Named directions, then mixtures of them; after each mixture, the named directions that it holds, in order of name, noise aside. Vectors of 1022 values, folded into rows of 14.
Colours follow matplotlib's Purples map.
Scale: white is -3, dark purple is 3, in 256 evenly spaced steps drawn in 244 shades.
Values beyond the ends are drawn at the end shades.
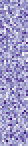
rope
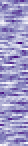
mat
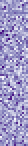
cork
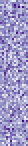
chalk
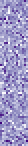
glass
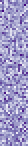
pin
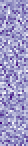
cork, glass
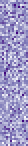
chalk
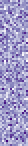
rope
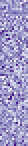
cork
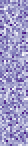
rope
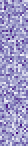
cork, pin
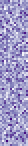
rope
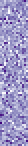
glass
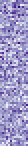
chalk, mat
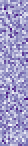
pin, rope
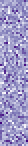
glass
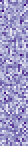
pin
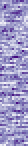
cork, mat
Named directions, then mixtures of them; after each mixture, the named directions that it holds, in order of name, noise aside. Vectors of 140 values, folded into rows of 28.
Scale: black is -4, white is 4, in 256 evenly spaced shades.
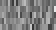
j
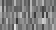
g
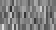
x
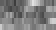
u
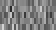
x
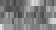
u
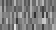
g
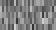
g, j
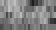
u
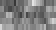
u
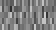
g, x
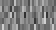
g, x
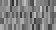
j, x
